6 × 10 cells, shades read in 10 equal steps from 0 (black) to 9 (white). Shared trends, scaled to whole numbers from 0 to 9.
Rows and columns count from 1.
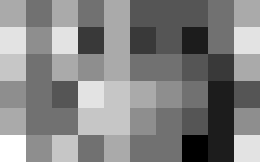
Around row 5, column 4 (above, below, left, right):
8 4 4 7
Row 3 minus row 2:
-1 -1 -2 3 0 2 1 2 -2 -2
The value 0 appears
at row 6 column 8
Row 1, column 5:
6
